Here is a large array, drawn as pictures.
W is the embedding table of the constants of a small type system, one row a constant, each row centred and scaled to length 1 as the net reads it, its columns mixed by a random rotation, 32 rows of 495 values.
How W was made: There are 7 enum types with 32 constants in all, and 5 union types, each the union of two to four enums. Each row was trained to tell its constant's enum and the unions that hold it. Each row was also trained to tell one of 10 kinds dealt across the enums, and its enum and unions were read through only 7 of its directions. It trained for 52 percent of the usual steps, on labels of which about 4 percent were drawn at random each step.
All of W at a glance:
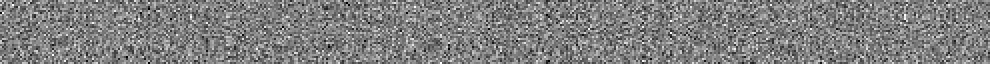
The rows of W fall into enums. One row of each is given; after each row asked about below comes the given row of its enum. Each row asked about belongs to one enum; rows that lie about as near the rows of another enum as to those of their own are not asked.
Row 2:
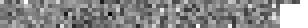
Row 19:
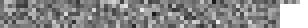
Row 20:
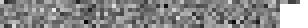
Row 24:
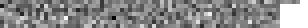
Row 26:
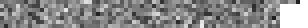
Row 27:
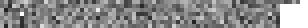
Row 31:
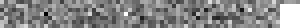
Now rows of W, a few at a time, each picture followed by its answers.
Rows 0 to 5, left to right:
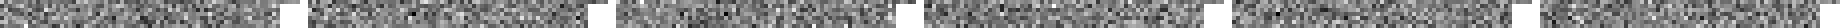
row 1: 26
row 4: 20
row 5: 19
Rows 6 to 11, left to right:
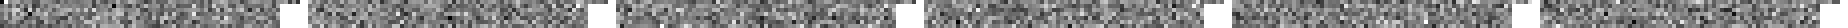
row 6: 26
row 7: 20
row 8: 27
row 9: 20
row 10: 19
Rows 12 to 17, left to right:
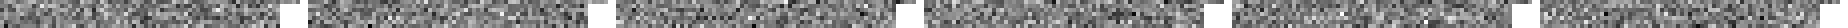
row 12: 27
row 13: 19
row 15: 27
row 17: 2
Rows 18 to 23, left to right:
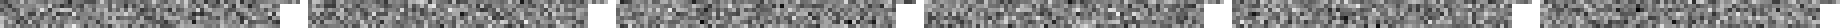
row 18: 27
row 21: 19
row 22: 20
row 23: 24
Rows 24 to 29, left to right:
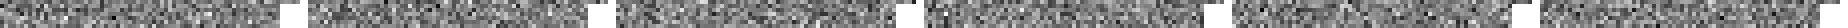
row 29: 2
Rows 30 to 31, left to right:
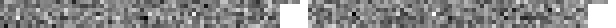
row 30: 26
